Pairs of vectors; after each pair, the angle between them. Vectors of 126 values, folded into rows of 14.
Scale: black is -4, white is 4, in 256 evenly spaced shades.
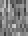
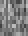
nearly parallel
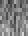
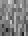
nearly opposite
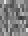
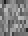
nearly opposite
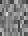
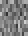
nearly opposite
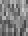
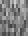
nearly parallel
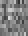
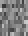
partly aligned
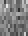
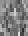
partly aligned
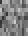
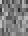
nearly opposite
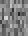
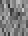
partly aligned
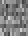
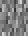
orthogonal
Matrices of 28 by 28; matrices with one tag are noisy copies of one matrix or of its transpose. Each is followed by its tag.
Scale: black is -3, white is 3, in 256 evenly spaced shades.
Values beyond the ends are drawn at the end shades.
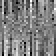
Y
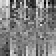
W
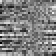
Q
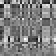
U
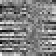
Q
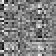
U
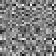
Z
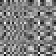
Z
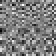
Z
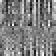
Q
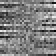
Y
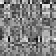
U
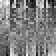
W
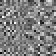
Z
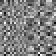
Z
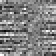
Q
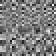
Z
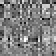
U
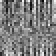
Q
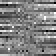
Y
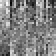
W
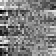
W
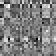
U
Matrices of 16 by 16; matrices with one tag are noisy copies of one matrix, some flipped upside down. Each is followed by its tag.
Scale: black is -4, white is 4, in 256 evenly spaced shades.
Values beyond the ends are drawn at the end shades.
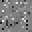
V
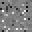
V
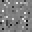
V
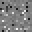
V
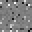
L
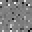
L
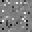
V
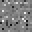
V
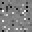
V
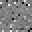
L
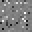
V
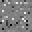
V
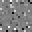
L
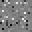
V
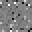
L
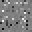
V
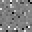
L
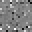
L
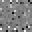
L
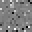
L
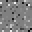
L
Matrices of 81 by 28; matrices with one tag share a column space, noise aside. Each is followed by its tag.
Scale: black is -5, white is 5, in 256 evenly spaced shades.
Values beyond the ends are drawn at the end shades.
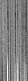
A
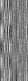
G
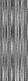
G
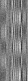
G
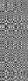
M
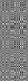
M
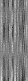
G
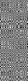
M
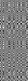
M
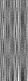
G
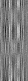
G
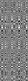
M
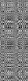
M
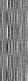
G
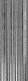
A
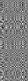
M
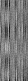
G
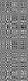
M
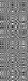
M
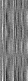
G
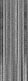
A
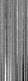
A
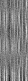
G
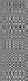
M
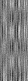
G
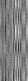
G
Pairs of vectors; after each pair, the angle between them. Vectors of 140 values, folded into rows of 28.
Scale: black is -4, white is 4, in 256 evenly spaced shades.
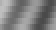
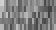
partly aligned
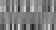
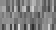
nearly parallel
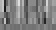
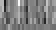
nearly parallel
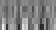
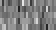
partly aligned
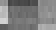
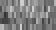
partly opposed
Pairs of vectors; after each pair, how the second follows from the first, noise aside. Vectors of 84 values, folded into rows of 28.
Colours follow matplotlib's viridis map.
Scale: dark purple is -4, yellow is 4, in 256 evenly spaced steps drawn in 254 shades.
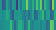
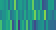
shuffled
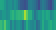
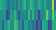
shuffled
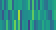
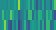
shuffled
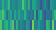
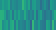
shrunk
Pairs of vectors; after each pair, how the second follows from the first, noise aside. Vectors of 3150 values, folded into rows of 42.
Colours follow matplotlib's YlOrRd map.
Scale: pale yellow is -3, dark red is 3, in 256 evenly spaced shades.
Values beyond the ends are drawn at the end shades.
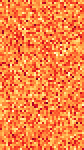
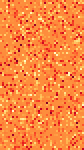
partly zeroed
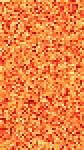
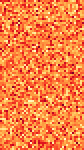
negated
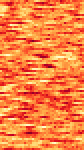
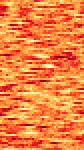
negated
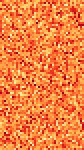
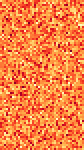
negated
